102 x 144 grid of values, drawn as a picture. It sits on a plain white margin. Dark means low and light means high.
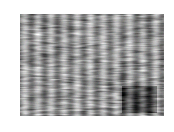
Stripes running up and down repeat 11 times from left to right. An odd patch, lower than its surroundings, sits in the bottom right. The ninth with the lowest average is the bottom right.
